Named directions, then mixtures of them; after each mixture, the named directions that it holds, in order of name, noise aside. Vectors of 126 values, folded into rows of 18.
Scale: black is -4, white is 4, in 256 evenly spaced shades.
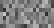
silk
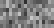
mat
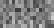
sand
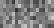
sand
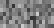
mat, sand, silk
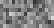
mat, sand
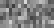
mat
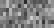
mat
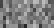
mat, sand, silk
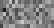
mat, sand, silk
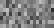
mat, silk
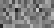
sand, silk
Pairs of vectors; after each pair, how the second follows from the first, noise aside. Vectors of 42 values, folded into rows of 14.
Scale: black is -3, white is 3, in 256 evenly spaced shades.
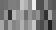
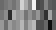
copied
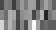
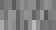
shrunk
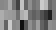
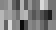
copied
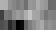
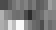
negated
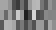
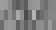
shrunk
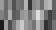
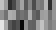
wrapped around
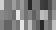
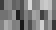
negated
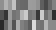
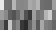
wrapped around
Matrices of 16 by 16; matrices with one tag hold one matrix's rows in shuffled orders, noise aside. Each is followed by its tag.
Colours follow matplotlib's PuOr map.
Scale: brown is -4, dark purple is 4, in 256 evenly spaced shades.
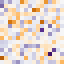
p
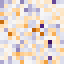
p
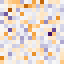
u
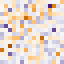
u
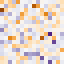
p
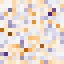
u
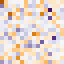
p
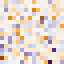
p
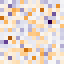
u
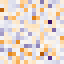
p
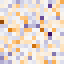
p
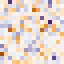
p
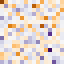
p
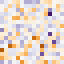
p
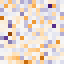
u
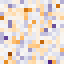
u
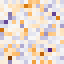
u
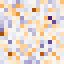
p
